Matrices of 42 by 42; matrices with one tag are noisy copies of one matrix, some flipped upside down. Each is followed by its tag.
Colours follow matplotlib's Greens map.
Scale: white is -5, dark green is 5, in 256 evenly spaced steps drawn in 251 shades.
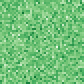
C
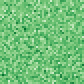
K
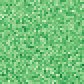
K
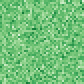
C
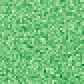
K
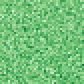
K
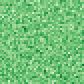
K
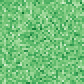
C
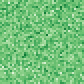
K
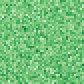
K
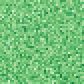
K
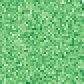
C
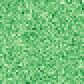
C
